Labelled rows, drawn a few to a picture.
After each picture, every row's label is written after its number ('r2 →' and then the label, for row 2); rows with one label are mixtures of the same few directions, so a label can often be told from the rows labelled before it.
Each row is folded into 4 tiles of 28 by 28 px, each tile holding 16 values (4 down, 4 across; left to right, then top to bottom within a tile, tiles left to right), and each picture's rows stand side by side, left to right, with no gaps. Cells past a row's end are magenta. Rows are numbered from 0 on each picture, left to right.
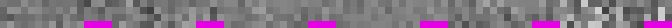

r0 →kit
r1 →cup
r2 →cup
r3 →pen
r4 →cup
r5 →cup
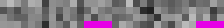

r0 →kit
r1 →cup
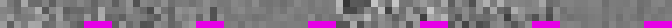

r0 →cup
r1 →cup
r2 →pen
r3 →pen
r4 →cup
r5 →kit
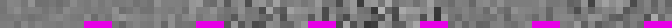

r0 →pen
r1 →kit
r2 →cup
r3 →cup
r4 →cup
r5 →pen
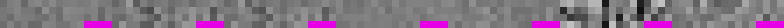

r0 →cup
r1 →cup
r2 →cup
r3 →pen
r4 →cup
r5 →kit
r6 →pen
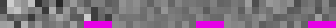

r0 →pen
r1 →pen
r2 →pen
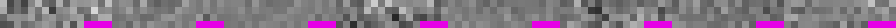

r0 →pen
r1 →pen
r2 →pen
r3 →cup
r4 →cup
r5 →cup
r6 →pen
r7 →kit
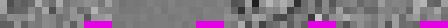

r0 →pen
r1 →pen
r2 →pen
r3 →kit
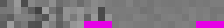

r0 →cup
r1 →cup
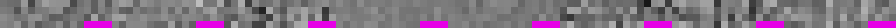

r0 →pen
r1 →kit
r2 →cup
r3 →cup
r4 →pen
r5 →kit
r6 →kit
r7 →kit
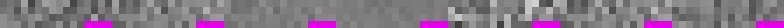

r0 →pen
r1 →pen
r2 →pen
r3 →cup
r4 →kit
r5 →pen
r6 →kit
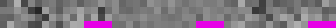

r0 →cup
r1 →pen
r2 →cup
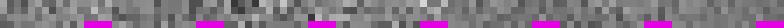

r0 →pen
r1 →kit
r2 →pen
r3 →kit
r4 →pen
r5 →cup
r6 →pen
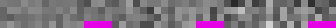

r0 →kit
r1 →cup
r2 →kit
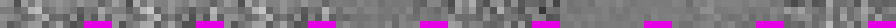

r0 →cup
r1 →cup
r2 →cup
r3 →kit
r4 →pen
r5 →pen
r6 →cup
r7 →kit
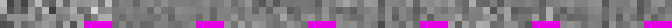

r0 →pen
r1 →cup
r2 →cup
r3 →kit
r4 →cup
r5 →kit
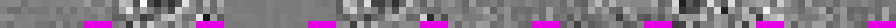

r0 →kit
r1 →pen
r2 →kit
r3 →pen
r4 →cup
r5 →cup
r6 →pen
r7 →cup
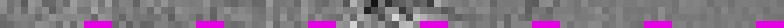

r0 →pen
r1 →cup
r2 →kit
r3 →cup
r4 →kit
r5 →cup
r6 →pen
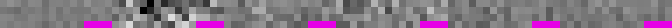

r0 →kit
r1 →cup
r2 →cup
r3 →pen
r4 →cup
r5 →cup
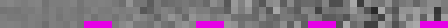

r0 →kit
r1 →cup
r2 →pen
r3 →cup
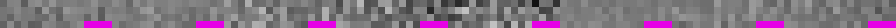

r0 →cup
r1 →cup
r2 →cup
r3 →pen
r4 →kit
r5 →cup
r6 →kit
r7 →pen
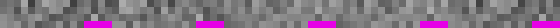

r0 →pen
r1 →pen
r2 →pen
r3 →pen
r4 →pen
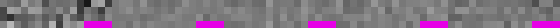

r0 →kit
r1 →pen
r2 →kit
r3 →pen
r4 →kit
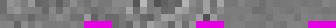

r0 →pen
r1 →pen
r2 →cup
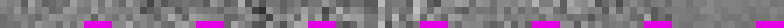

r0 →pen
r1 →cup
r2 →cup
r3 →kit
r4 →kit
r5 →pen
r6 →cup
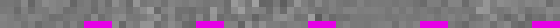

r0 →pen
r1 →cup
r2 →pen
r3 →kit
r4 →cup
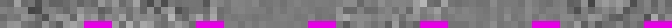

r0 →cup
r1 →cup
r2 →pen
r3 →kit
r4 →kit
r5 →pen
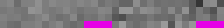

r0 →cup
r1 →kit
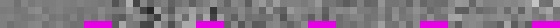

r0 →cup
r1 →cup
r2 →cup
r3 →kit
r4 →kit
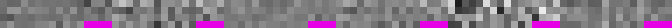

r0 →kit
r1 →kit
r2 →pen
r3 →kit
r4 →pen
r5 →kit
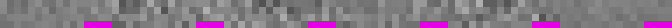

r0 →pen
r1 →pen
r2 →cup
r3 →kit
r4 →pen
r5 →cup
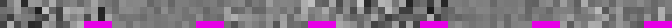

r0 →cup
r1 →pen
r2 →kit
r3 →pen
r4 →kit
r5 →cup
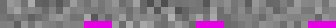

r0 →pen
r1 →cup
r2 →pen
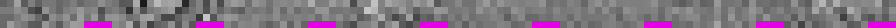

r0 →cup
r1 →pen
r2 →kit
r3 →cup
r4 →cup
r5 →cup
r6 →kit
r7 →cup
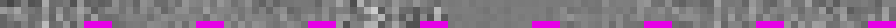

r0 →kit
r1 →pen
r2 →cup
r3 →cup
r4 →cup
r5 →kit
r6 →kit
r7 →cup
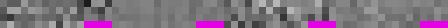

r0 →kit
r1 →kit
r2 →cup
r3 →cup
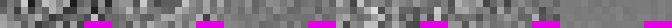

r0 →pen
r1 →pen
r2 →pen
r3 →cup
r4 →pen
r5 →cup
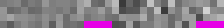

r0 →kit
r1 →pen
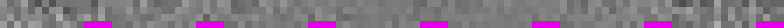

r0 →cup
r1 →pen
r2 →pen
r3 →kit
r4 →pen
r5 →pen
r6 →kit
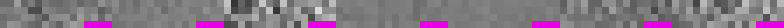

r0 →cup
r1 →pen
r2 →pen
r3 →kit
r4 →cup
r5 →pen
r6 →pen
